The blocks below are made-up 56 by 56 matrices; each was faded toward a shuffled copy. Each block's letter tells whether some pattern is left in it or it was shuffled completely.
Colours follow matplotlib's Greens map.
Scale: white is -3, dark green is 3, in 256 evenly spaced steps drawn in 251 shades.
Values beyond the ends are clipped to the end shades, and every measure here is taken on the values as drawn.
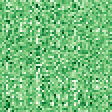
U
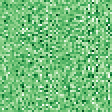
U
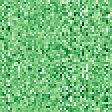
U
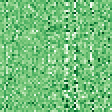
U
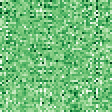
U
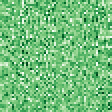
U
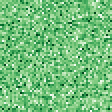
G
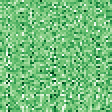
U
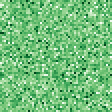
G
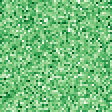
G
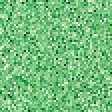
G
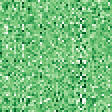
U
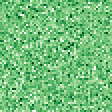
G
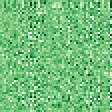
U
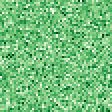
G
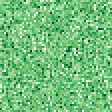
G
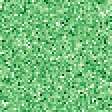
G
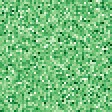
G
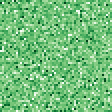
G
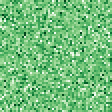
G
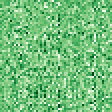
U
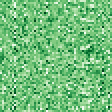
U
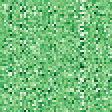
U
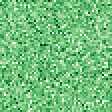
G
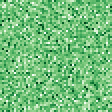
G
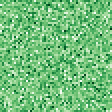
G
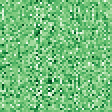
U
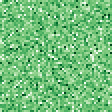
G
